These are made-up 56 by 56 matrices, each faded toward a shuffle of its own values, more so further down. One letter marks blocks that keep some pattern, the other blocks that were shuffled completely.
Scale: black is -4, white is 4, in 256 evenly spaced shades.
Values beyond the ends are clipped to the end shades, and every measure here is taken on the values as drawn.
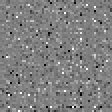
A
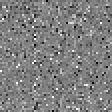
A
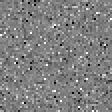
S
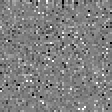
A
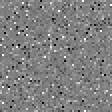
S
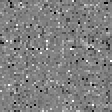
A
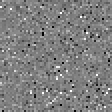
S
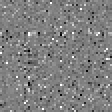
A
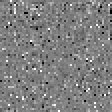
A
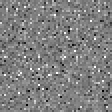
S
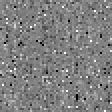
A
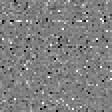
A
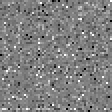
A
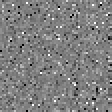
A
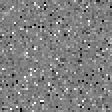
S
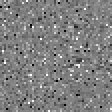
A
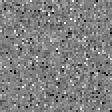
S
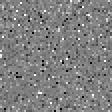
S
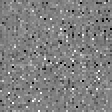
A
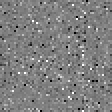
A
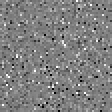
A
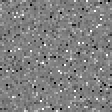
S
